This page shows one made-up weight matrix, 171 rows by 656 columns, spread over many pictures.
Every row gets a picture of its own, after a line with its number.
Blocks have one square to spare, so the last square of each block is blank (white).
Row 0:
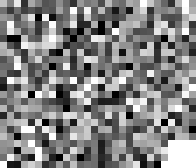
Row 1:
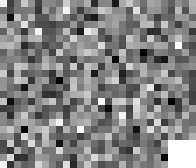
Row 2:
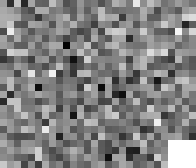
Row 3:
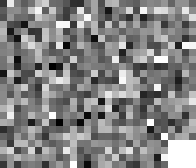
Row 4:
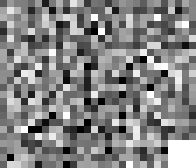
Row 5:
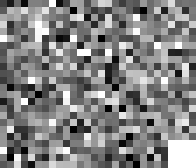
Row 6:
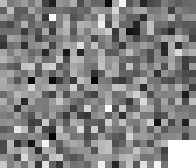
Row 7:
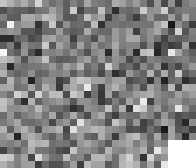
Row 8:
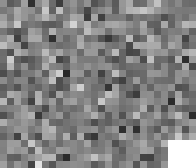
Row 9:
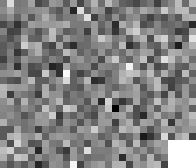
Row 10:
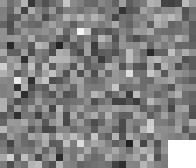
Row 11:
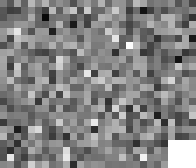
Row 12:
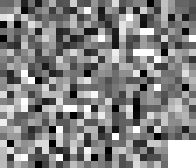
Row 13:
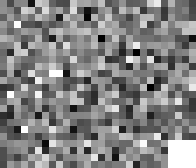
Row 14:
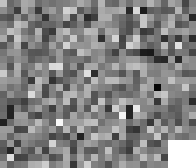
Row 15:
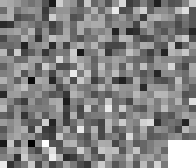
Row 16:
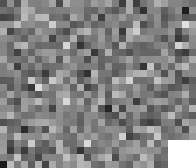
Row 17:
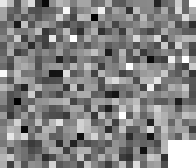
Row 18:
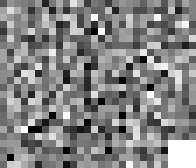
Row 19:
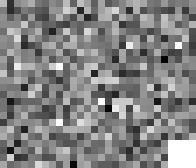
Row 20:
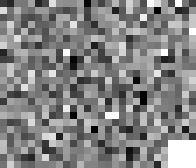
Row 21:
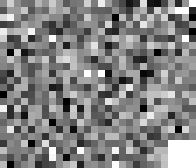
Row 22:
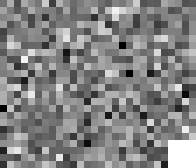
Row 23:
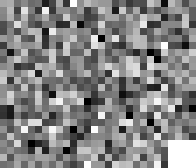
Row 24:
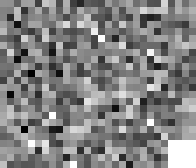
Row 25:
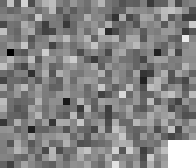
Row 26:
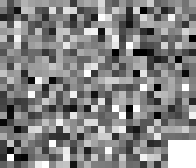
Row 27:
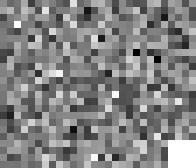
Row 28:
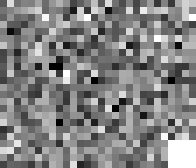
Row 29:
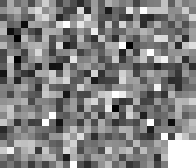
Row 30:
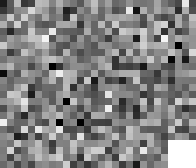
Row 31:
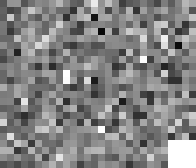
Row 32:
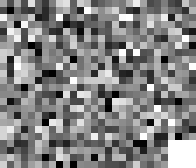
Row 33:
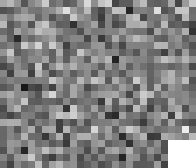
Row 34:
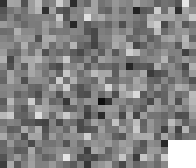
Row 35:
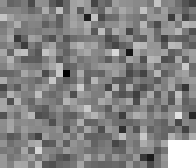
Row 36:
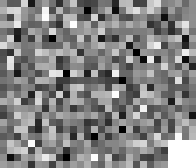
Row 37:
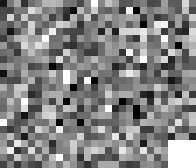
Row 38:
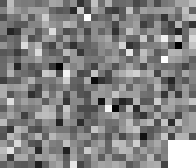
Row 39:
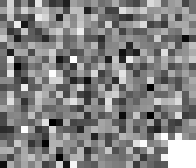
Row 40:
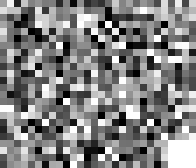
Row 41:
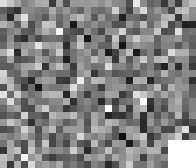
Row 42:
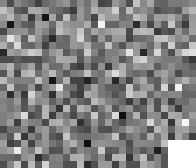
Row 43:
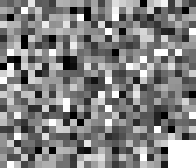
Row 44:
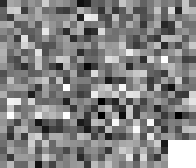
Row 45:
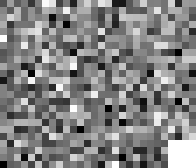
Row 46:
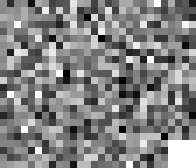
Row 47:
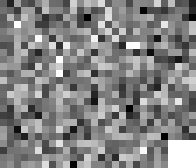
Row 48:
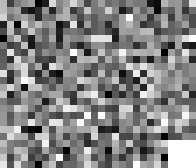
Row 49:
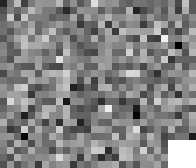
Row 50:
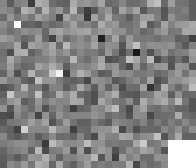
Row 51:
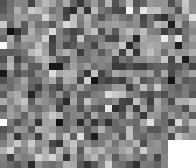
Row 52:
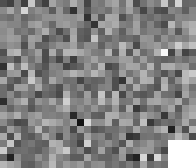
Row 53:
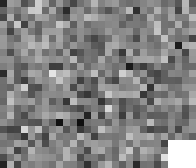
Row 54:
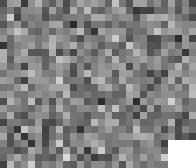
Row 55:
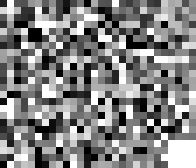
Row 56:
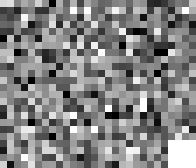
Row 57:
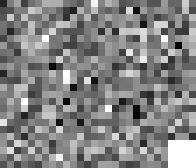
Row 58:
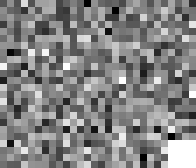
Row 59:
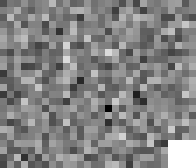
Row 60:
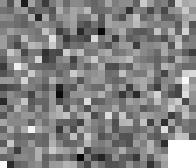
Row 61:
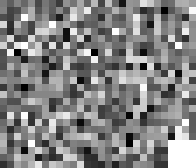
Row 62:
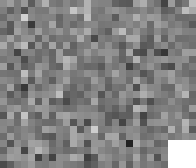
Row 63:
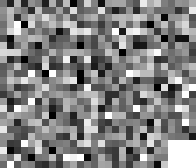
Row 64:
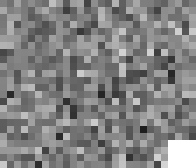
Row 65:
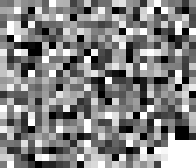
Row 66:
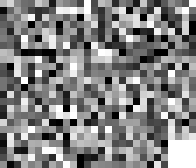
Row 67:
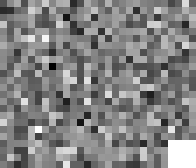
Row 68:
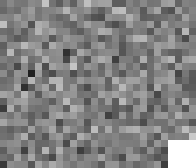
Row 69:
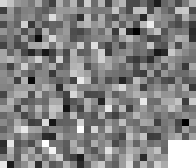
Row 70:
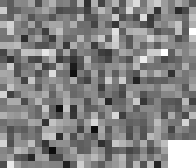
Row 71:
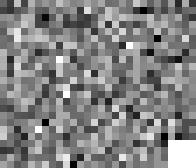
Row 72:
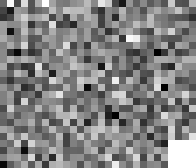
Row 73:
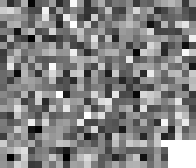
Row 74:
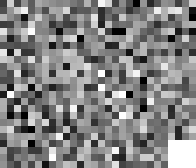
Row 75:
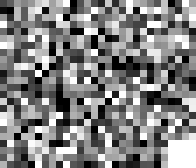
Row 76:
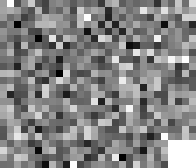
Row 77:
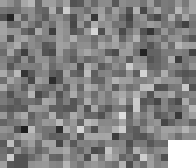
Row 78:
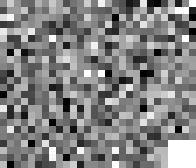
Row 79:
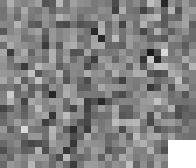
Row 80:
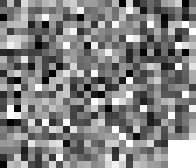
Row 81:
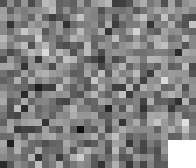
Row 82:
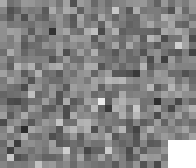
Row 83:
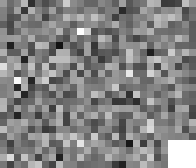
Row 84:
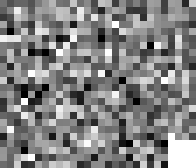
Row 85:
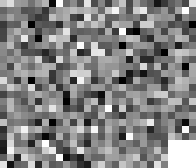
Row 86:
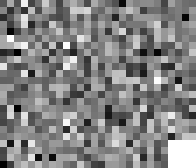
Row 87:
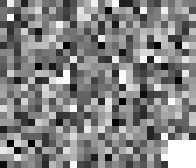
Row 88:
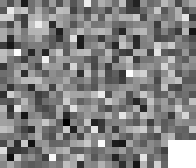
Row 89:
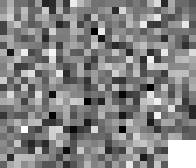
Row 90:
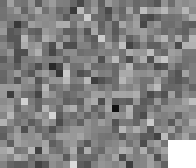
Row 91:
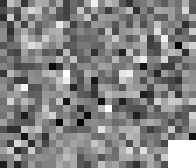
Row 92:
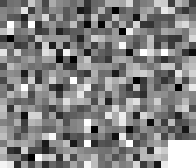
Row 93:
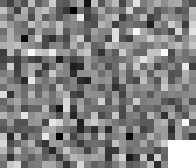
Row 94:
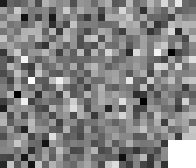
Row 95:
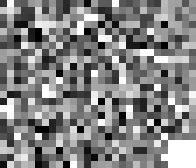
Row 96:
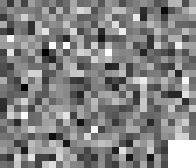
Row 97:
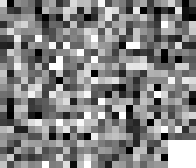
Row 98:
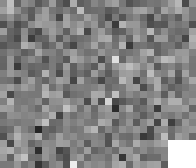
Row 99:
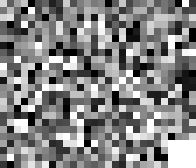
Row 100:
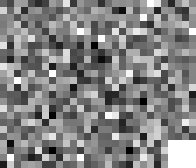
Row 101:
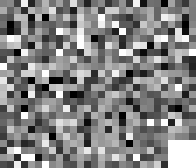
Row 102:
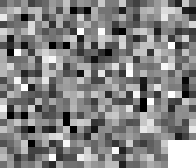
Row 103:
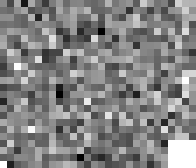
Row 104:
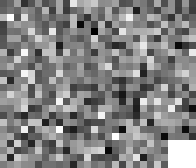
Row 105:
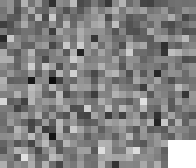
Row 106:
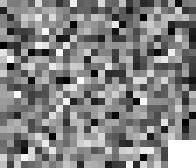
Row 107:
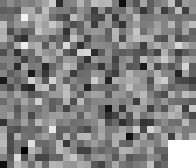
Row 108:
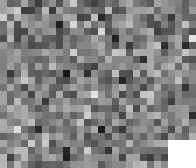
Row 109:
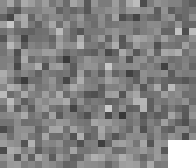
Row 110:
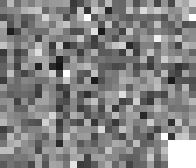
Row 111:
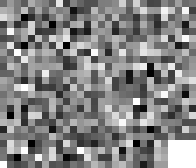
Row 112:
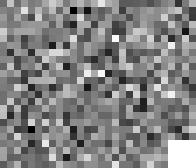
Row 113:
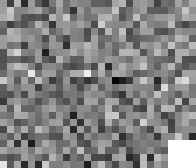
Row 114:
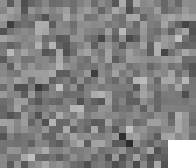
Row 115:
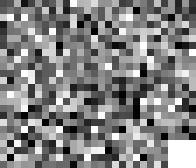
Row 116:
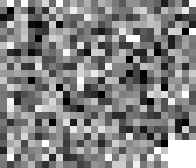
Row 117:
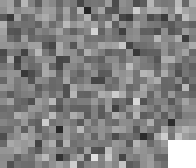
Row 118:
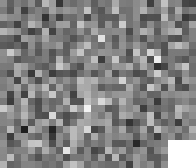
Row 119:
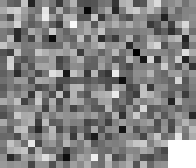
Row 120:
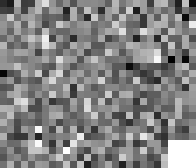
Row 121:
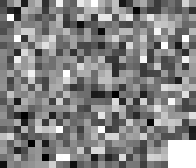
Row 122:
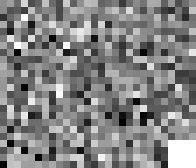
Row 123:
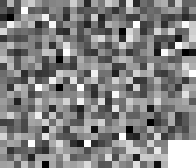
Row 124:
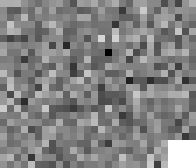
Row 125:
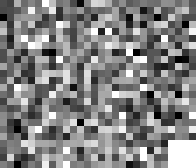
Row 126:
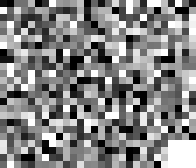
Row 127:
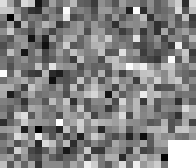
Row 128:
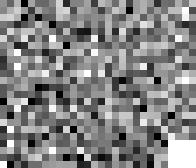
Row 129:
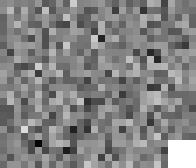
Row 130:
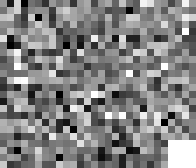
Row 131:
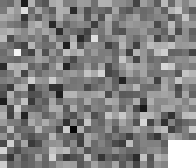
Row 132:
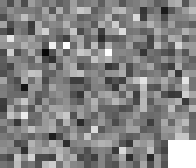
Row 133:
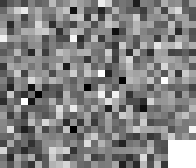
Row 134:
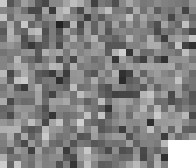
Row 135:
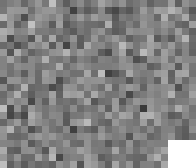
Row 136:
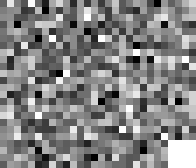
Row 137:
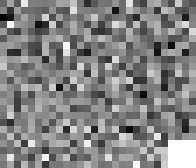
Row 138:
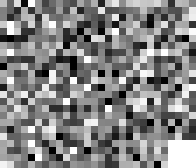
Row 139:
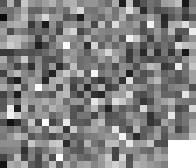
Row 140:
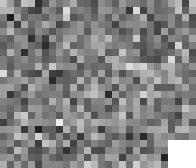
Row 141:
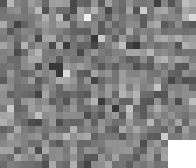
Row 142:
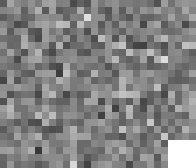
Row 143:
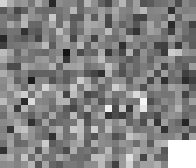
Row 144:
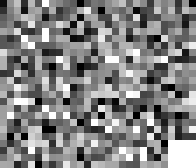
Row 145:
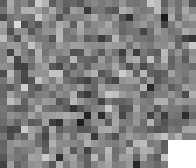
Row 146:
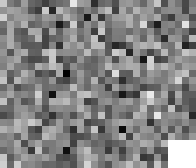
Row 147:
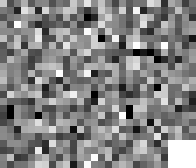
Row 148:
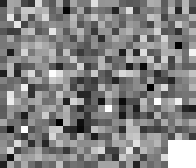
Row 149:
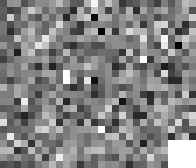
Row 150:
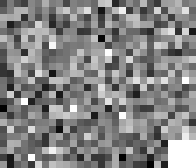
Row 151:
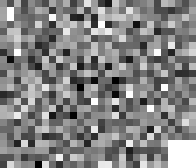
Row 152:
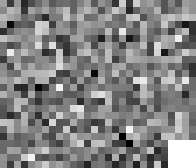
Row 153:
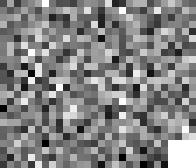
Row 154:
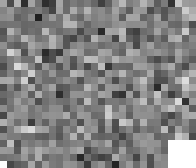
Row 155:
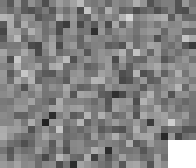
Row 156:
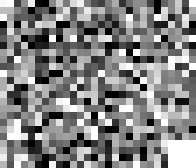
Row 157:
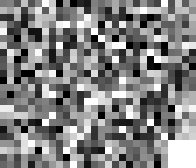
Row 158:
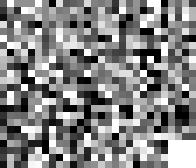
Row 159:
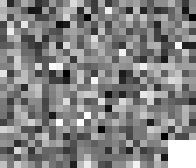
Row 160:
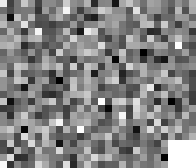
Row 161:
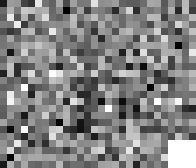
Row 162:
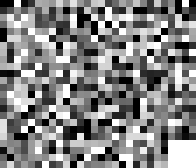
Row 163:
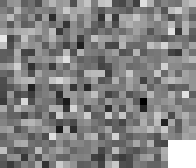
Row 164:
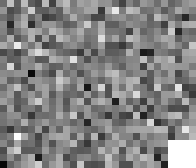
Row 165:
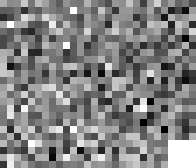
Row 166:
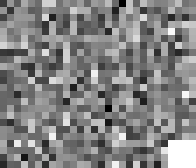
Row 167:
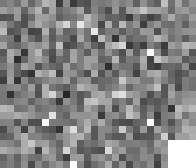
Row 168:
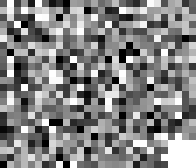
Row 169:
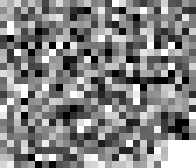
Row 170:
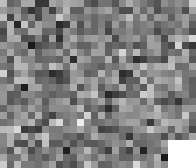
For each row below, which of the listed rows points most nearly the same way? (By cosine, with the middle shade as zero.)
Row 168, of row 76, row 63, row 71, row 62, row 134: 76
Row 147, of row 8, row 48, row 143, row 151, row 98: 8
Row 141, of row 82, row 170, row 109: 109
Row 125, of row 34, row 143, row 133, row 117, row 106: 117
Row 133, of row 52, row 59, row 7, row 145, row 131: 131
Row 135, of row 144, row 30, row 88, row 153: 88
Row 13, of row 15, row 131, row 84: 84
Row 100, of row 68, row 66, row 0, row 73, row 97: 0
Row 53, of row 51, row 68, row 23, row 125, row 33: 51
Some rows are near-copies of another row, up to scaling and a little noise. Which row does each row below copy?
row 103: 60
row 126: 20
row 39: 168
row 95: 55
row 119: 36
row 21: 78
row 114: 152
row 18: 4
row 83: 10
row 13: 50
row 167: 157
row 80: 139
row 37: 57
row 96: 132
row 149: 31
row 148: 161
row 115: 104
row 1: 160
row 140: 127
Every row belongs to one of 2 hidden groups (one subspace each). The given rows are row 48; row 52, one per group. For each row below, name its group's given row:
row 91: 48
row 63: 52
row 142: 48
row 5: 52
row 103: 52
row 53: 48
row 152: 52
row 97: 48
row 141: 48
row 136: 48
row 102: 52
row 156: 48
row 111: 52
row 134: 48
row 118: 48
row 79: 48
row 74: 52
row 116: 52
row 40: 48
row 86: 52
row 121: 48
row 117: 48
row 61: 52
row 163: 52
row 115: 48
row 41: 52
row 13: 48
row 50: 48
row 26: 48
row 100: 52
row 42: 52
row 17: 48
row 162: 48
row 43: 52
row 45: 52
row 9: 48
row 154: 52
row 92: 52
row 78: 52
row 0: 52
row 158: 48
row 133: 52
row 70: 52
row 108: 48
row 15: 52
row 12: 48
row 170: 48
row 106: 52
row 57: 48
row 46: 48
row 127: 48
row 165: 52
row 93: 52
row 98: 48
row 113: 52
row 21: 52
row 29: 48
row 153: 52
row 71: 48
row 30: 48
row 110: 48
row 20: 52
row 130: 52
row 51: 48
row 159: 48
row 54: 48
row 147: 48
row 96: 52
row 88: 52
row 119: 48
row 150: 52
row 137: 52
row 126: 52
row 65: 52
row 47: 48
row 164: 52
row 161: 48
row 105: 52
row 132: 52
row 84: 52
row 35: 48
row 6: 52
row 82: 48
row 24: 48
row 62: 52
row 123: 52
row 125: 48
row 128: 52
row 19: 48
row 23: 48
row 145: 48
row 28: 48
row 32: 48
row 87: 48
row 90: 48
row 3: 48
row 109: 52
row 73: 48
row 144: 48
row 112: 52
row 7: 52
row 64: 52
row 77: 48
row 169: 52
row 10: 52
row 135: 52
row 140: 48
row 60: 52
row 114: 52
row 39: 48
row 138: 52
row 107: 52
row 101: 52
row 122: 52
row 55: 48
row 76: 48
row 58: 52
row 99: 52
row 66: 52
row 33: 52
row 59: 52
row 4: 48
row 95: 48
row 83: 52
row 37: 48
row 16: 52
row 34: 48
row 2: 52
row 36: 48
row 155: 48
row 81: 52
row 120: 48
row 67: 48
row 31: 48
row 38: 48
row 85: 52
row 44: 48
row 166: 52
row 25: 52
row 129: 48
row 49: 48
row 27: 48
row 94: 52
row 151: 52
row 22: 52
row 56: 52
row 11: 48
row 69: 52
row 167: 48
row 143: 52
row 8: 48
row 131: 52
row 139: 52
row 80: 52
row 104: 48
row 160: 48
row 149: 48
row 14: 48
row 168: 48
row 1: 48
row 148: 48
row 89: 48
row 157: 48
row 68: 52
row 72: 52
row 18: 48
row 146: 48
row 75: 48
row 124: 52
